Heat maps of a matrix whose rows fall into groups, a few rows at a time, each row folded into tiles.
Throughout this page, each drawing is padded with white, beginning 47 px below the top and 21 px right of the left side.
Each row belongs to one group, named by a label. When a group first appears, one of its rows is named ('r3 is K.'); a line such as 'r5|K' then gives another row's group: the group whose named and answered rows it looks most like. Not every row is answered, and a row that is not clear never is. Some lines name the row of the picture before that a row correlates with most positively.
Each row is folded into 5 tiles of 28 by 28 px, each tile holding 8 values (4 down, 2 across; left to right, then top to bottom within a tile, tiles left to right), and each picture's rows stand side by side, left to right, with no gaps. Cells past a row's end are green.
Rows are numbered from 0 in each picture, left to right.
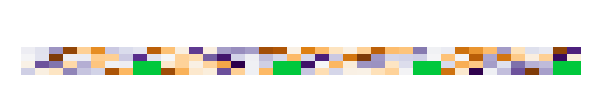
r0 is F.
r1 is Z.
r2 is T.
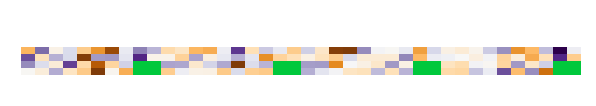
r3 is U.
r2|F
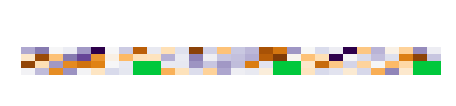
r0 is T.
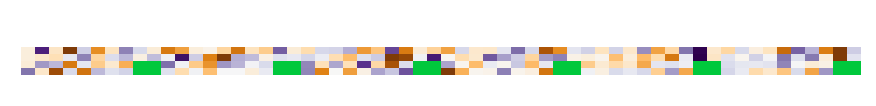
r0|F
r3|Z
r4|U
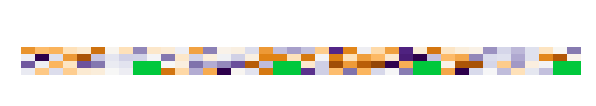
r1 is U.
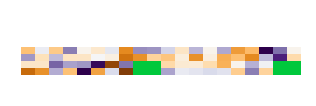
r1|U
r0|U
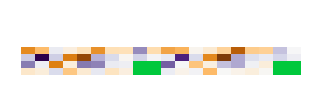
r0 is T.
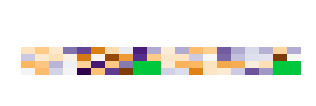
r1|F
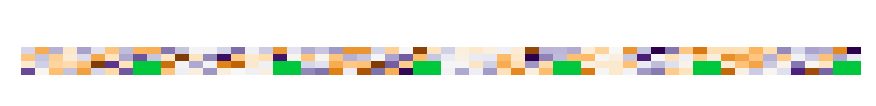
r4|Z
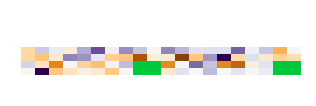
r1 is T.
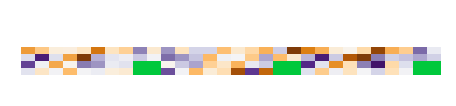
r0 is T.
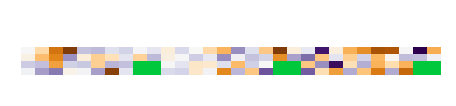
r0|F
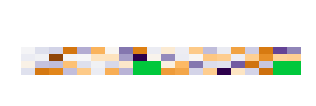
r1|U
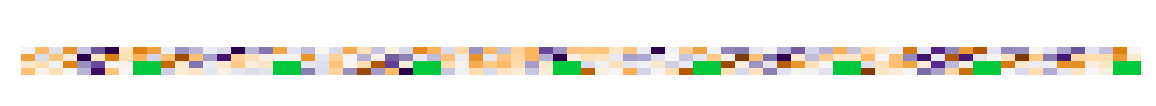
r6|Z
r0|Z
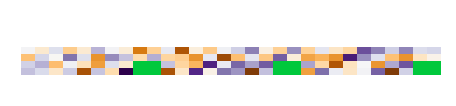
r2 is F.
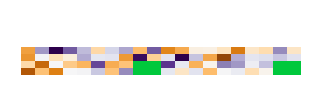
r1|T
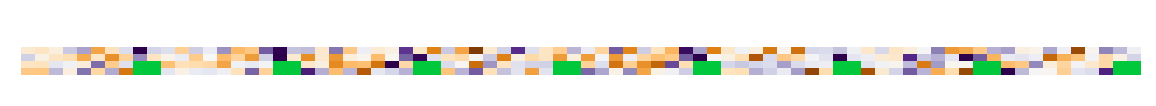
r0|U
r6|Z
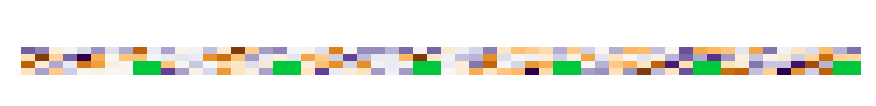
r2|F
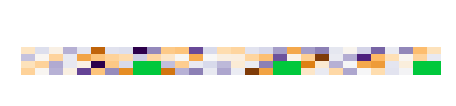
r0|U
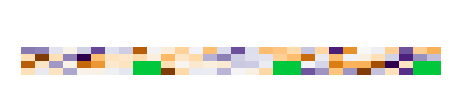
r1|Z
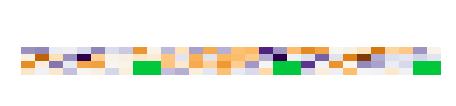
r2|T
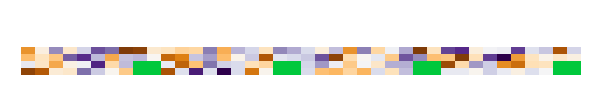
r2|F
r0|Z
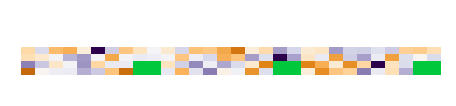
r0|Z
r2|Z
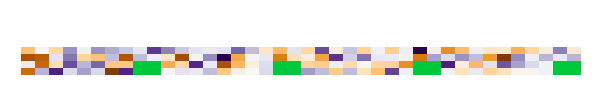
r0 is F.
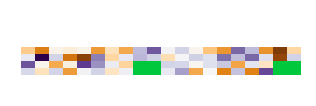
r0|T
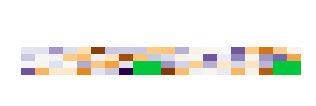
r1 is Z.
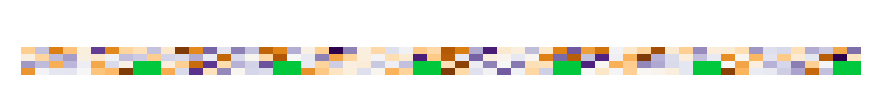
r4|T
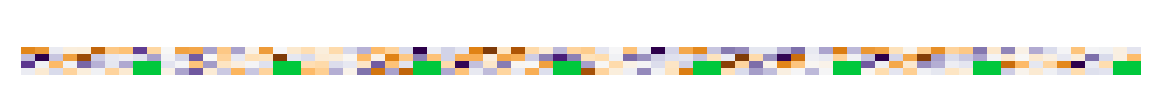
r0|T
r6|T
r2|U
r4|Z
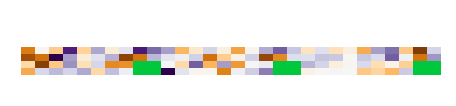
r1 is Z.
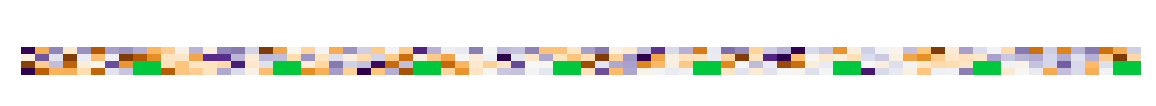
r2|U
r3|Z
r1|Z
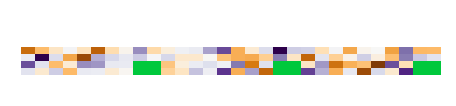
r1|U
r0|T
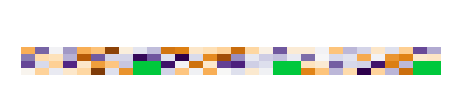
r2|U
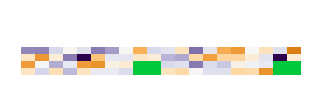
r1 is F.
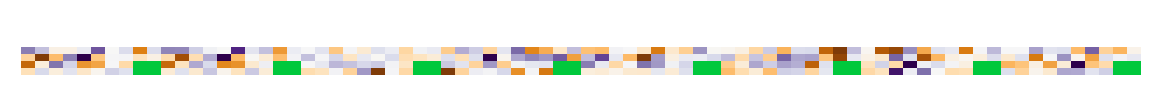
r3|Z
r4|T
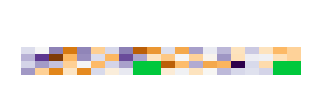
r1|Z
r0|F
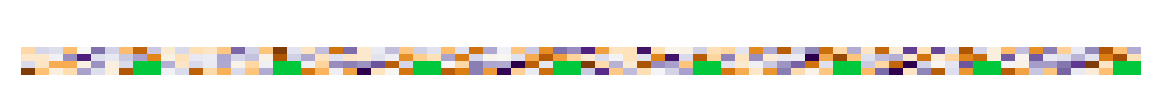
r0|Z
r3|U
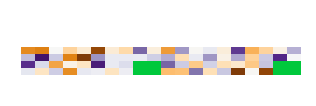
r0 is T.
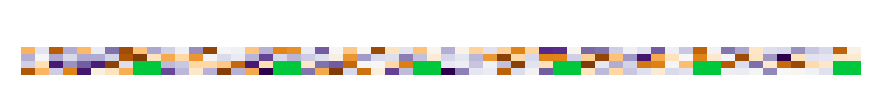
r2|F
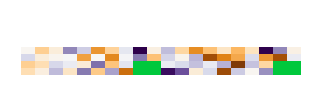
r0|U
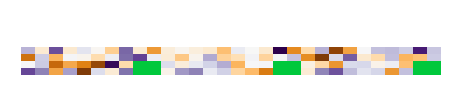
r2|F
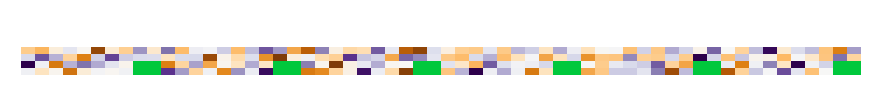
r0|T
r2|Z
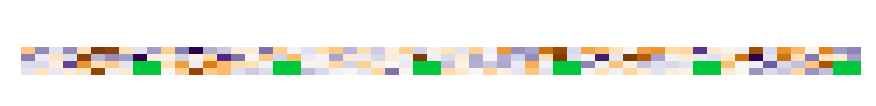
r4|T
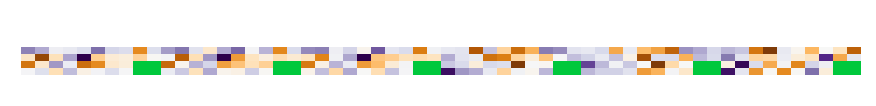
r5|F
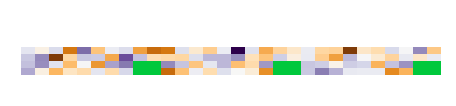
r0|F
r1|Z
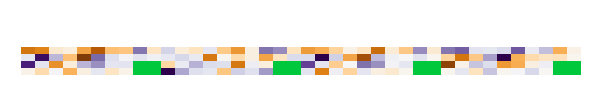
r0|T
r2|T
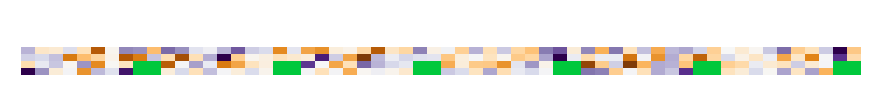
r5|U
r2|T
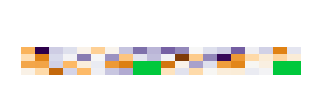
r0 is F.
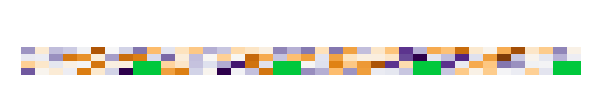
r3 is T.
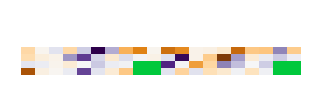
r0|Z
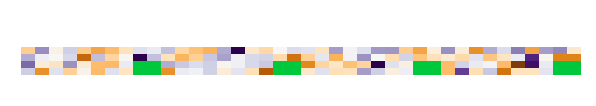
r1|Z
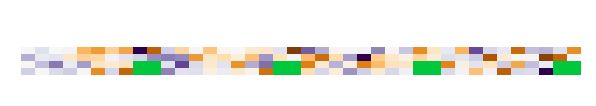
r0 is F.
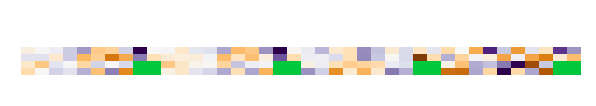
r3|U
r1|U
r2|F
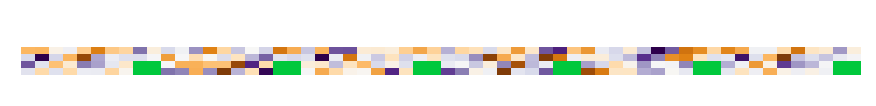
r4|Z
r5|T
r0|T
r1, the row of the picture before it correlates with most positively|2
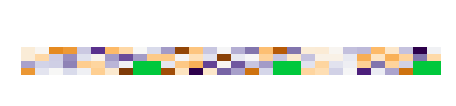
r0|Z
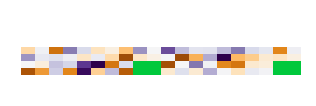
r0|U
